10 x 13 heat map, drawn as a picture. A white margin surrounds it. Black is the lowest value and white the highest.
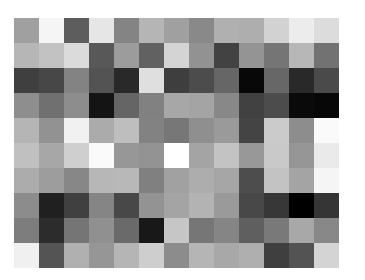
The centre is the smoothest part. The ninth with the lowest average is the bottom right. Horizontal stripes repeat 2 times down the table. No row or column stands out.
